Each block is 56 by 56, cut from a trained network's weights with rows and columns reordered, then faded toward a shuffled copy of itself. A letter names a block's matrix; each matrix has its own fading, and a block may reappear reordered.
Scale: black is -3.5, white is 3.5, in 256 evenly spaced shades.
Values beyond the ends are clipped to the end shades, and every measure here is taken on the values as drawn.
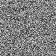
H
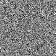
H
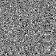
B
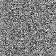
H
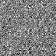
B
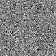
B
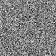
H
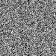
H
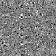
B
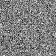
H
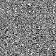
B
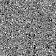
B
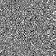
B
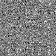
B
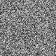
H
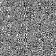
B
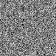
H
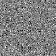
B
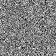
H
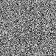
H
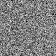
H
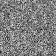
H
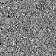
B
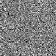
B
